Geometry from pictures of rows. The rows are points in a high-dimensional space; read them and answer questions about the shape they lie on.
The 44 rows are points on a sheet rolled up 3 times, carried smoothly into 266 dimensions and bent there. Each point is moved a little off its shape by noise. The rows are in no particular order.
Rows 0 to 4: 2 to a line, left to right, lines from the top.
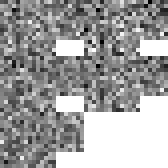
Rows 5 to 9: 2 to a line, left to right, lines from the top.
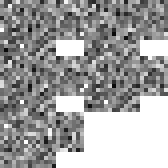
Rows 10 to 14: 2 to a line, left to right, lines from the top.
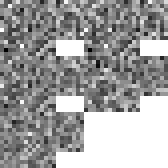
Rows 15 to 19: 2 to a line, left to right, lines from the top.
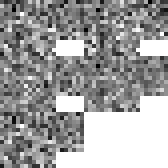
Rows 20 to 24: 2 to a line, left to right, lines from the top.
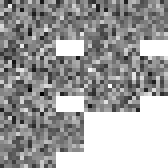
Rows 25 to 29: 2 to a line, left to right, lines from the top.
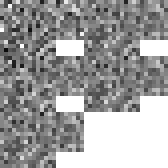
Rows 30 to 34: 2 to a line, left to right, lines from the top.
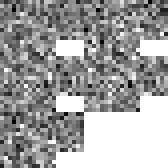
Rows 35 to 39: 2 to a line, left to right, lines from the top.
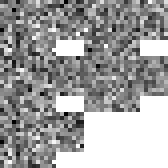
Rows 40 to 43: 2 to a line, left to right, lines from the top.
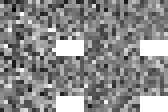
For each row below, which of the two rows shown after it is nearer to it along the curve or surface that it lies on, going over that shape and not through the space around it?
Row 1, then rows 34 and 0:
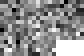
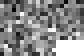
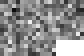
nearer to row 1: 34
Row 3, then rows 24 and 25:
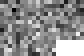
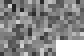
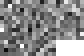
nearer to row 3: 24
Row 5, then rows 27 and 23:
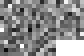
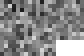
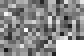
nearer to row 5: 23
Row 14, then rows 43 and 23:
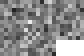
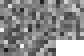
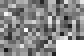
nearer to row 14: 43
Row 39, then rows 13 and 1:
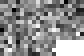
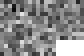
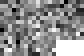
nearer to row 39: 1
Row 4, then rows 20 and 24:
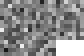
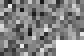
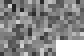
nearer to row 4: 24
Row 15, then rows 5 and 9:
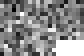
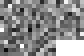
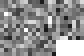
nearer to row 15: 5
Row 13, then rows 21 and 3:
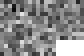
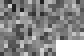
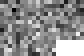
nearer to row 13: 21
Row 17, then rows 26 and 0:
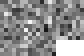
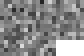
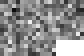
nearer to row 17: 26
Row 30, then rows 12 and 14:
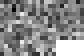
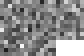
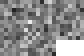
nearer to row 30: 12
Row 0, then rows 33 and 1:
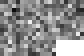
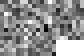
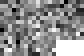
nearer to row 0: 33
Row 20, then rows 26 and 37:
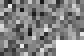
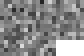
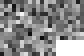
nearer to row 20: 37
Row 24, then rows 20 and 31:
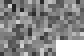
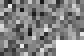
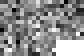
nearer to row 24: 20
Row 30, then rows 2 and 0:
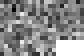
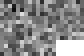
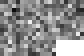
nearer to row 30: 2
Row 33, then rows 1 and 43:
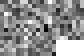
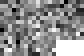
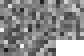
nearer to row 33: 43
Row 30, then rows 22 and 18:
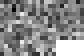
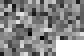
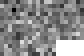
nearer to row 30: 18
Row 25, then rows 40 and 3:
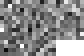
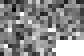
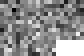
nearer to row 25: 40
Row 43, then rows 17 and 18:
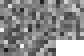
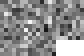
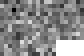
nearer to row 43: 17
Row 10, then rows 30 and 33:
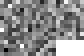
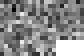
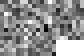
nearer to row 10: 33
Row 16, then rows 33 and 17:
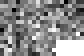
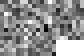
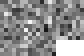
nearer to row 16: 33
